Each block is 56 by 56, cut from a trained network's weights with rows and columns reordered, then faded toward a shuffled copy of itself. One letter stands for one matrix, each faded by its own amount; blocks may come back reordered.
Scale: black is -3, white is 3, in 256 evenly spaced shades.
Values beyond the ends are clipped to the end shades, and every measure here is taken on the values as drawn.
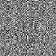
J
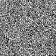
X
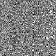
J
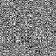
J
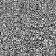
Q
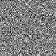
Q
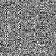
J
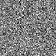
X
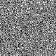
X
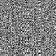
J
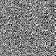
J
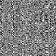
J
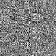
J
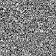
X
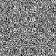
Q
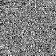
X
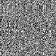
J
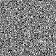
X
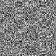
Q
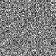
Q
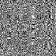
J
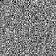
J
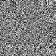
Q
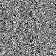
X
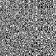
J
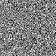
Q
